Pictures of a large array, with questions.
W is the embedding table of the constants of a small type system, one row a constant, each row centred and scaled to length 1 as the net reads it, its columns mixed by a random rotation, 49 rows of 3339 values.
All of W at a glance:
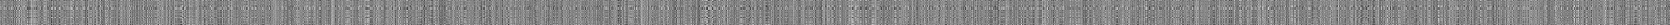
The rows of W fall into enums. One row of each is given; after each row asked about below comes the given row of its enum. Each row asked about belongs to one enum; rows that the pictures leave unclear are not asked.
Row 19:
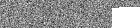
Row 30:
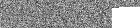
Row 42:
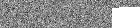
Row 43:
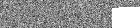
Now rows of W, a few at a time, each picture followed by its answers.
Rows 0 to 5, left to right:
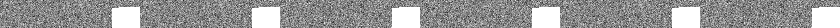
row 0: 43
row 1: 43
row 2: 19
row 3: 42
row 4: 43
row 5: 19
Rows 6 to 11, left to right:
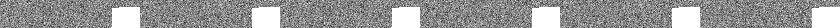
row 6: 19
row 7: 43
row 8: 19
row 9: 42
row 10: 43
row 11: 30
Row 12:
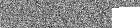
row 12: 30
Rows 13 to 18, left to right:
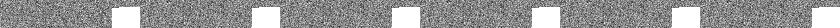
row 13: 30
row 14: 19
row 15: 19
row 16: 19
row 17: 19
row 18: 19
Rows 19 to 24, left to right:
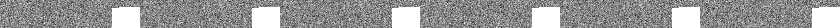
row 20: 43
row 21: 43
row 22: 19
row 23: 43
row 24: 42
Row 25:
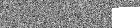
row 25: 43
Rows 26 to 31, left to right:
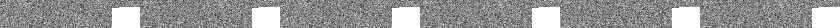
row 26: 19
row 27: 43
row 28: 19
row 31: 43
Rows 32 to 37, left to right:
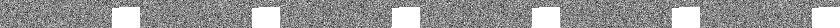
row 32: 42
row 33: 43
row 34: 19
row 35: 19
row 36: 30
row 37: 43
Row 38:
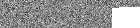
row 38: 42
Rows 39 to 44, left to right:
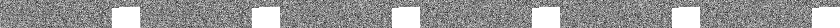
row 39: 30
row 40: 30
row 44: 42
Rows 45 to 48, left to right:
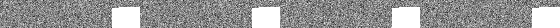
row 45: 43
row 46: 43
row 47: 19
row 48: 42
